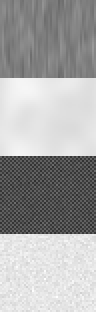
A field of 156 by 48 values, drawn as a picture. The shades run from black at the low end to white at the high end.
The table splits into 4 rows of 1 panel. Panel 1,1: middling, streaked downward, faint in contrast. Panel 2,1: very high, smooth, faint in contrast. Panel 3,1: low, checkered. Panel 4,1: very high, fine-grained, faint in contrast.
